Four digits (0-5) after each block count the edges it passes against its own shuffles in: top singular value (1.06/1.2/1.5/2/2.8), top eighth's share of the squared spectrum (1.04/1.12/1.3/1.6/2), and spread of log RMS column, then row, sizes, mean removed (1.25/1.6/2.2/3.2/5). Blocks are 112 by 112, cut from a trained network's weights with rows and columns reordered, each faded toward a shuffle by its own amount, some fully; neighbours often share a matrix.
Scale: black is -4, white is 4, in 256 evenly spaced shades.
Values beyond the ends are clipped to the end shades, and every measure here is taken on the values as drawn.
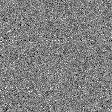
2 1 0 1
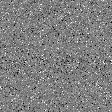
2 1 0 0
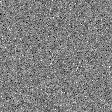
0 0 0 0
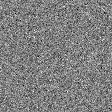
1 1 0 0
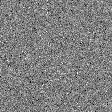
0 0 0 0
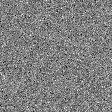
0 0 0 0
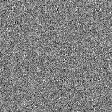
3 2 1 1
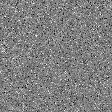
0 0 0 0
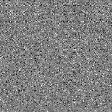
4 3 1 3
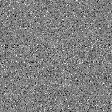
3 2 0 2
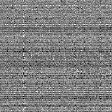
5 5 3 3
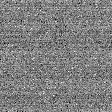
3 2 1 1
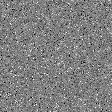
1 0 0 0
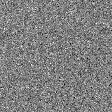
1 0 0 0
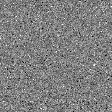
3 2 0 1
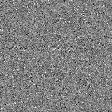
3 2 0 1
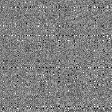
4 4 3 3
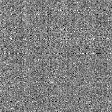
3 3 1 3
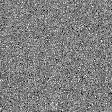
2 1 0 1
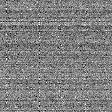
4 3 2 2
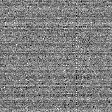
4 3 2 1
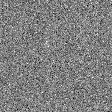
2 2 0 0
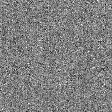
2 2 0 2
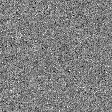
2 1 0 0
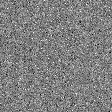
1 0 0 0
